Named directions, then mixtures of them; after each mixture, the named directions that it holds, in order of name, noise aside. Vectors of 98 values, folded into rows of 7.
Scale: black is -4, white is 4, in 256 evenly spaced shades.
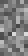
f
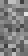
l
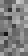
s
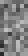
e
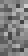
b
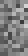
b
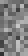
e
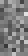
e, l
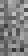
b, l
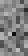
f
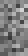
b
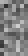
e, f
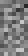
b, e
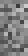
b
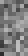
e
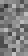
e, l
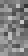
b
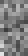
e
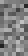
b, e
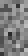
b, e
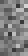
b, f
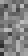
e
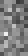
s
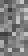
f, s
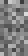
l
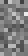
l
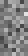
e, l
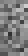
b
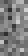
f, s
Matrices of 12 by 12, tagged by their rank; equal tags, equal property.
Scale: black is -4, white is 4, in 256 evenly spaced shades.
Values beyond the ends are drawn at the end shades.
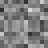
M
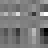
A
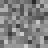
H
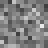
H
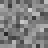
H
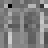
M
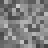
H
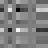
A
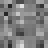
M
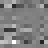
M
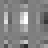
A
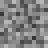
H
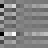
A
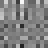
M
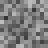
H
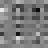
M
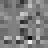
M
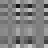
A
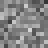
H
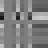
A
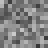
H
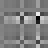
A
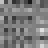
M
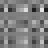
A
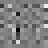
M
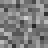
H
